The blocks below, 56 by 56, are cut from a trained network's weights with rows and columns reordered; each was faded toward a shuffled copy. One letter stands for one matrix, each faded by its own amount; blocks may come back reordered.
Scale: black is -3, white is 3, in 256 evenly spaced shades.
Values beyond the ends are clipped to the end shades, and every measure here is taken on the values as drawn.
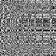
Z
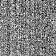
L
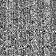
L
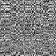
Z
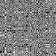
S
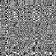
S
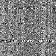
L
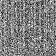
L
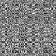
Z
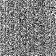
L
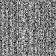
L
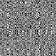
S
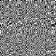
S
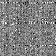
L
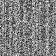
L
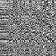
Z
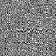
S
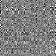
S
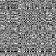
Z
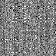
L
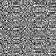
Z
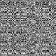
Z
